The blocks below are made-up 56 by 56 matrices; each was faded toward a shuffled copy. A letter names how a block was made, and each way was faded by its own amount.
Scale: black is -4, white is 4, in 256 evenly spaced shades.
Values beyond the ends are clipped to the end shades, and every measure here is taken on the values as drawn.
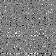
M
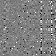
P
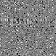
M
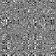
P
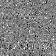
M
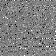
M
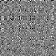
P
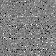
M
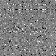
M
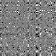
P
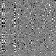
P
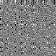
P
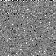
M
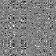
P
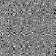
P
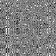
P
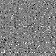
M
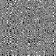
P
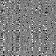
P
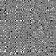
P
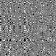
P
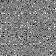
M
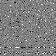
M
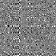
P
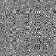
P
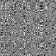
P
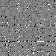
M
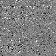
M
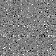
M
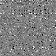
M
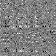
M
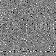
M
